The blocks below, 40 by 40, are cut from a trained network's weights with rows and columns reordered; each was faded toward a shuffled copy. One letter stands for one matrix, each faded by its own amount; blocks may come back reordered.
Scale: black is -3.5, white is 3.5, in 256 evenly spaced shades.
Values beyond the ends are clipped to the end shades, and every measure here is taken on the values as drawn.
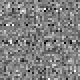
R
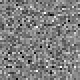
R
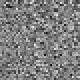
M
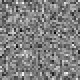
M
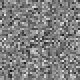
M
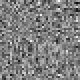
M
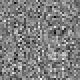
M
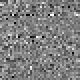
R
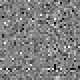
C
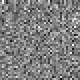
M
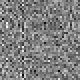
M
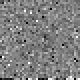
C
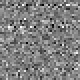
R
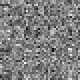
M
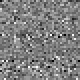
R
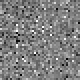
C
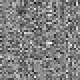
M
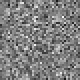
M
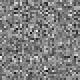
M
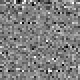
R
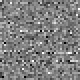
R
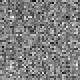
M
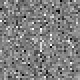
C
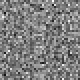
M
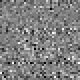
R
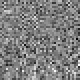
M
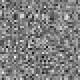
M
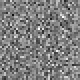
M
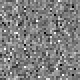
C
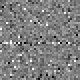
C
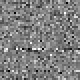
R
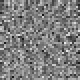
M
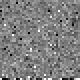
C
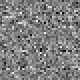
R
